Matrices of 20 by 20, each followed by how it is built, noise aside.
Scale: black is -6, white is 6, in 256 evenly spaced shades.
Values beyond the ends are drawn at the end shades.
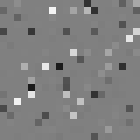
sparse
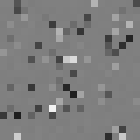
sparse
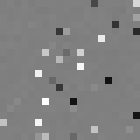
sparse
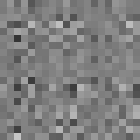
low rank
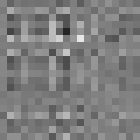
low rank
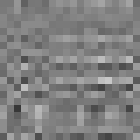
low rank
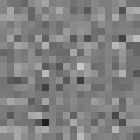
low rank
